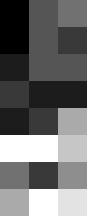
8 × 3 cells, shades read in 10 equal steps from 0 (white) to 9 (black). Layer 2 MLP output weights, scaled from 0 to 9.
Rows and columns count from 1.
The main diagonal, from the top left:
9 6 6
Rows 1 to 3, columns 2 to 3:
6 5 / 6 7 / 6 6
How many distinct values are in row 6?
2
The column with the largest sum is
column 1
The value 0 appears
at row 6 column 1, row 6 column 2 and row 8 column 2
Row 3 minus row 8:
5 6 5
